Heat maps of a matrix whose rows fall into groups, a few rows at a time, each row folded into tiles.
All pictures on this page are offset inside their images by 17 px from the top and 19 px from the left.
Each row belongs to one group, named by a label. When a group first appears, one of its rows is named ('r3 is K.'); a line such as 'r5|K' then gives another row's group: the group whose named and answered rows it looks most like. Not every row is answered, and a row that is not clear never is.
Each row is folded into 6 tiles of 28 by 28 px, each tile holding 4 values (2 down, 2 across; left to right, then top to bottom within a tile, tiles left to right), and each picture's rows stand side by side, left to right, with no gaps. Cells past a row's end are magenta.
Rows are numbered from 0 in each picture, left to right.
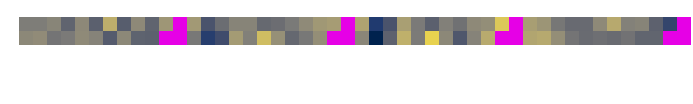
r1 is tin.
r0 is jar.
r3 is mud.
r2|tin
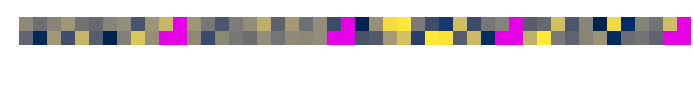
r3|jar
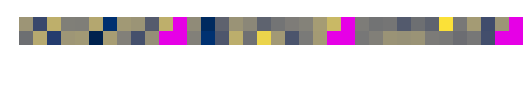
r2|jar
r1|tin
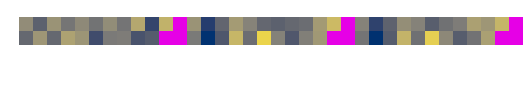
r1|tin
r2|tin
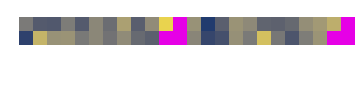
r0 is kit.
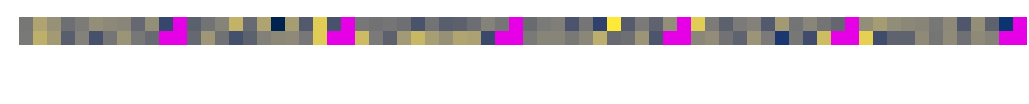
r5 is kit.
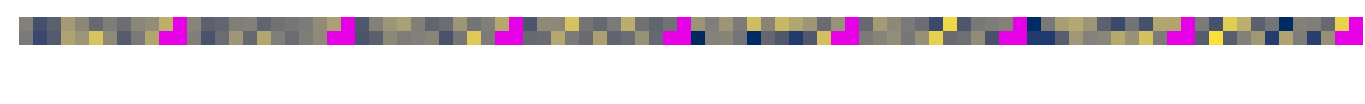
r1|tin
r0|tin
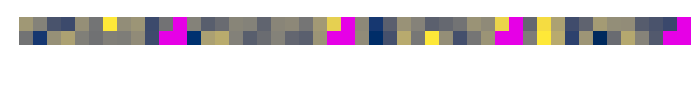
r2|tin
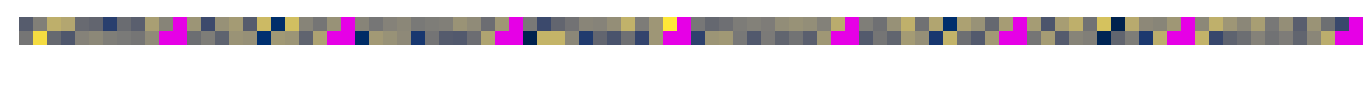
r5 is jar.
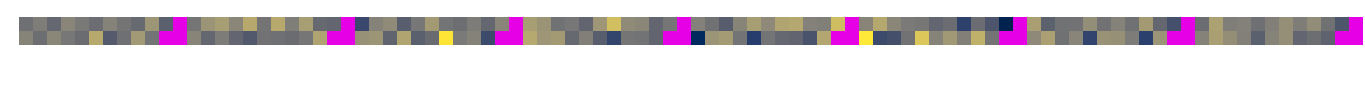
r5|kit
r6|mud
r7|mud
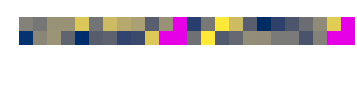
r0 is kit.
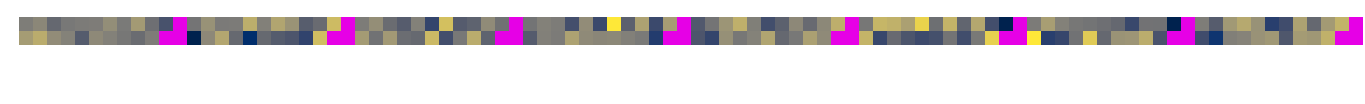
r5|kit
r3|jar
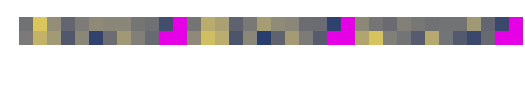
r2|mud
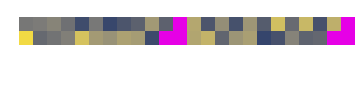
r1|jar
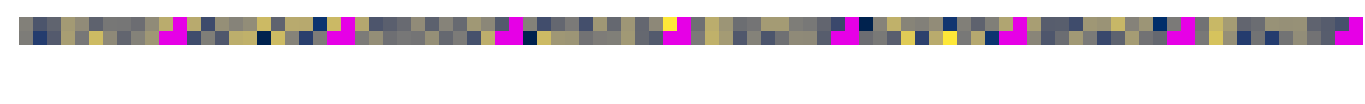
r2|mud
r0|tin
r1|jar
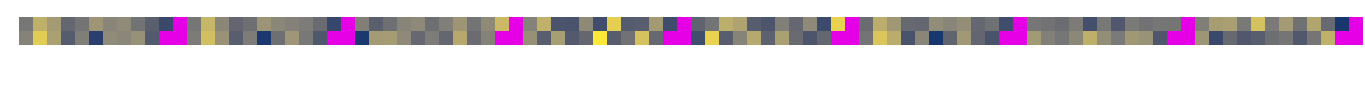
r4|jar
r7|kit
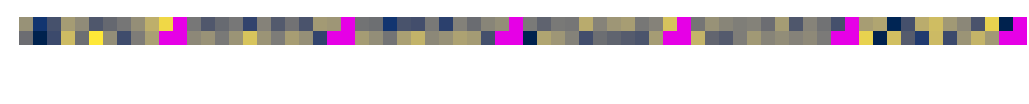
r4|kit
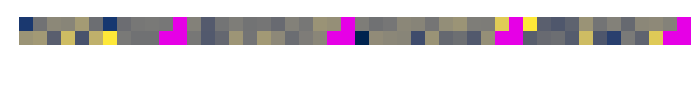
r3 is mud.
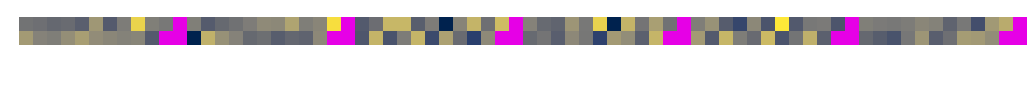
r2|jar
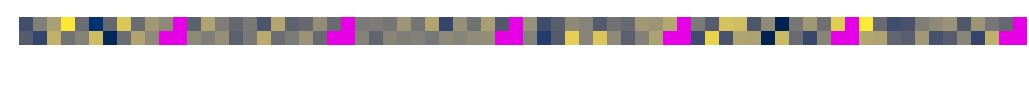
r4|jar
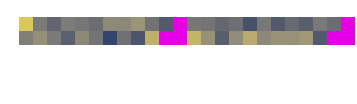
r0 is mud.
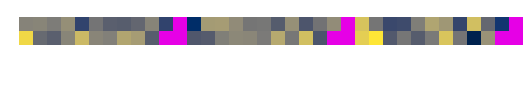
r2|mud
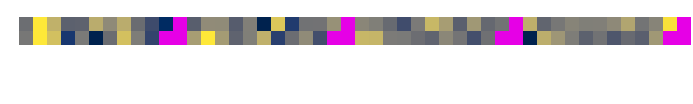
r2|mud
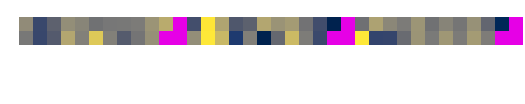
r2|kit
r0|tin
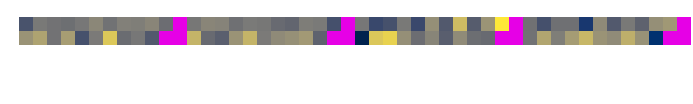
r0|mud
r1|kit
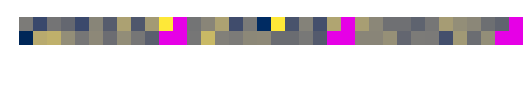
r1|jar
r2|mud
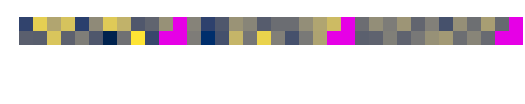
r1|tin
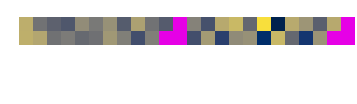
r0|mud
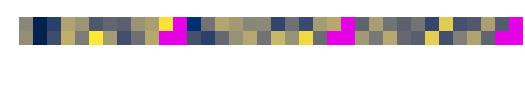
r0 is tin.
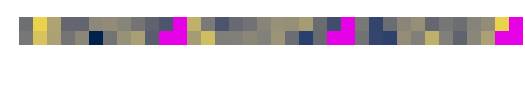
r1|mud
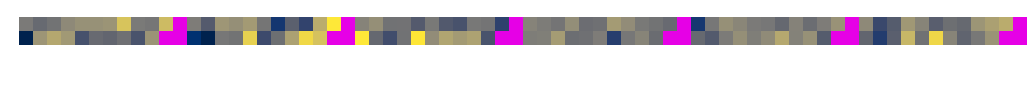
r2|kit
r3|mud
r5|tin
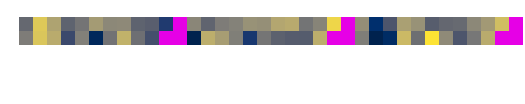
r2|tin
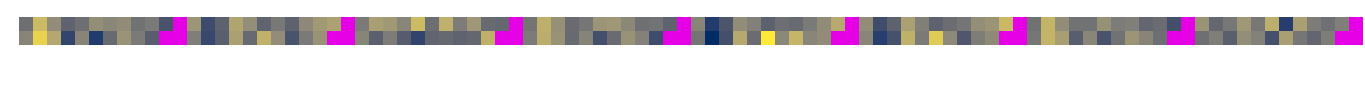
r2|kit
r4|tin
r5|tin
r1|tin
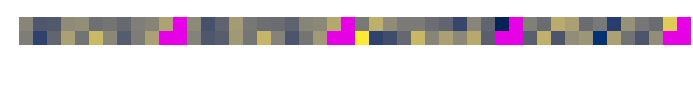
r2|kit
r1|tin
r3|jar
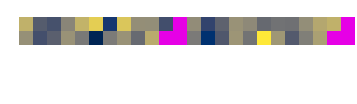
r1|tin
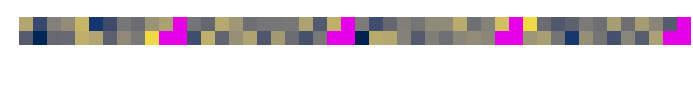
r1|jar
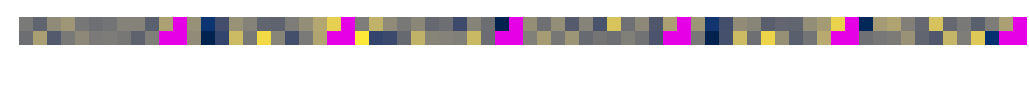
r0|jar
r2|kit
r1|tin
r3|jar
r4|tin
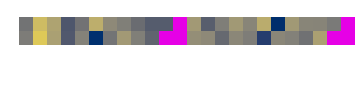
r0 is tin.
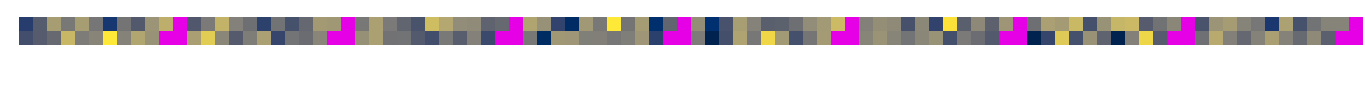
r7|jar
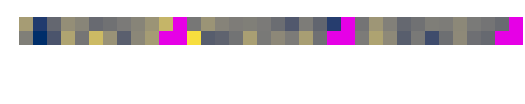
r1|kit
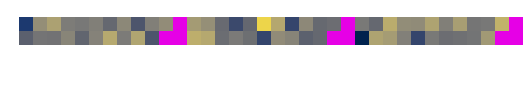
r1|mud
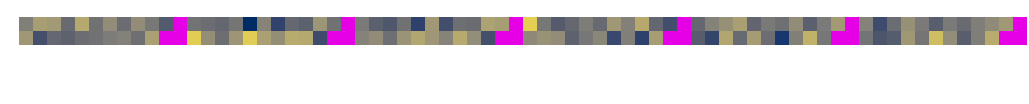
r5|tin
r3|mud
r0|kit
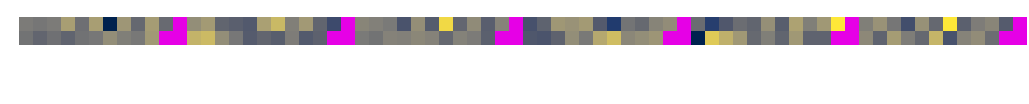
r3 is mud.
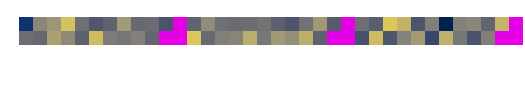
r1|kit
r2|jar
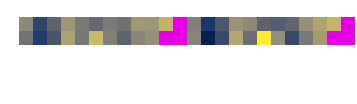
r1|tin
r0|tin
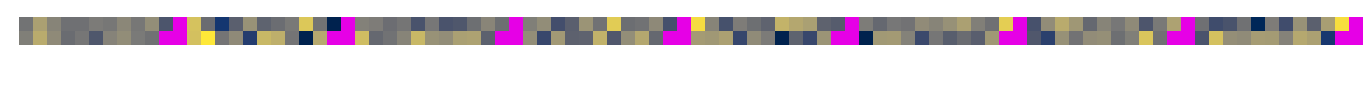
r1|mud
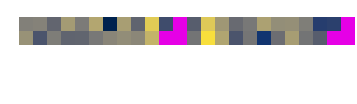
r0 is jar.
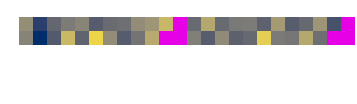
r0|tin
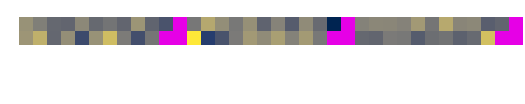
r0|mud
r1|kit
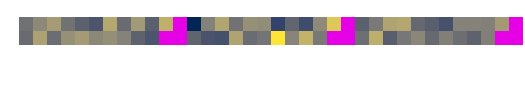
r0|jar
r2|jar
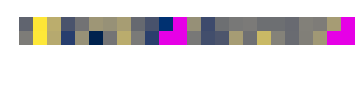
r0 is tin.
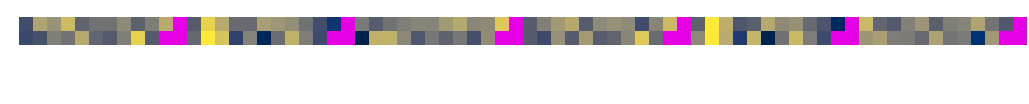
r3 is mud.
